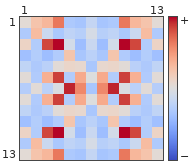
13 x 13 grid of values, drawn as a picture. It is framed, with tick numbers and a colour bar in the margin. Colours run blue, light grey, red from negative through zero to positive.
Slope: none. Histogram: skewed, a long tail of high values. Seam: none. Odd rows or columns: none. Average level on the scale: 50%. Mirror symmetry: left to right and top to bottom.
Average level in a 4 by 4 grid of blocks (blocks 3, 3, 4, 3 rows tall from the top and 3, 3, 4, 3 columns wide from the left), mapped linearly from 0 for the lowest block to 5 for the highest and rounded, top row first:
4224
0430
0540
4224
